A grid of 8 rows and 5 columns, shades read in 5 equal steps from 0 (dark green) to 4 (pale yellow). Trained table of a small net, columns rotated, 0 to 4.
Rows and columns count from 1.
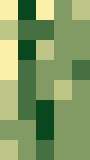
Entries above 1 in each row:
4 3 4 3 4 3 4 4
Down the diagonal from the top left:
4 1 3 2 2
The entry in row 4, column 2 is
1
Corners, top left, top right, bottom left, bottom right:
4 3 3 2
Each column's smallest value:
2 0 0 2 1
